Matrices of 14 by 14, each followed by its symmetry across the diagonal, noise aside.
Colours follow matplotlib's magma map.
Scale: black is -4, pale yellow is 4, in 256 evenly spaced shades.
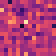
antisymmetric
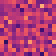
antisymmetric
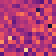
antisymmetric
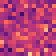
neither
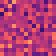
antisymmetric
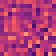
antisymmetric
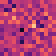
neither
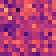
antisymmetric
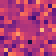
antisymmetric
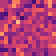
antisymmetric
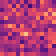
neither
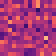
neither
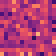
antisymmetric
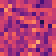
neither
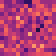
neither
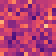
neither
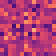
antisymmetric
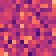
neither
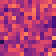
neither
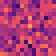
neither
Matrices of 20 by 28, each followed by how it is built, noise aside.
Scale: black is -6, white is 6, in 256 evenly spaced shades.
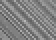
Toeplitz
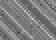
Toeplitz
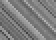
Toeplitz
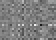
low rank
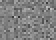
low rank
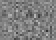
low rank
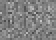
low rank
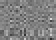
low rank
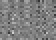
low rank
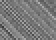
Toeplitz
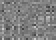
low rank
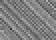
Toeplitz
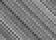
Toeplitz
